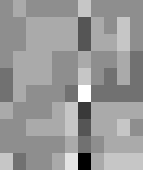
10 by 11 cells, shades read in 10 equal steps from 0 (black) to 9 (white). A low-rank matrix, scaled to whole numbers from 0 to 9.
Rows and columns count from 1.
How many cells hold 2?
1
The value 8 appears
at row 10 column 6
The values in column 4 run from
5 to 6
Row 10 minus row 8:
2 -1 -1 -1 0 1 -3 0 1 0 2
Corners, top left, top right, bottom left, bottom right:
5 5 7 7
